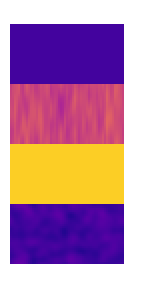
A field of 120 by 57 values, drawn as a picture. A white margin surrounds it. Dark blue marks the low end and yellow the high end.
The table splits into 4 rows of 1 panel. Panel 1,1: very low, flat. Panel 2,1: middling, streaked downward, faint in contrast. Panel 3,1: very high, flat. Panel 4,1: very low, blotchy, faint in contrast.
